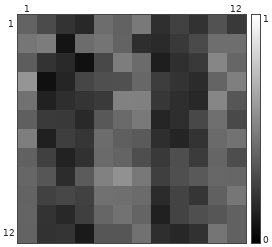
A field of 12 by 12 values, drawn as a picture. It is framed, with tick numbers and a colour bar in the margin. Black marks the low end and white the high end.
Stripes: upright, repeating 2 times. Roughest part: top left. Average level on the scale: 30%. Slope: none.
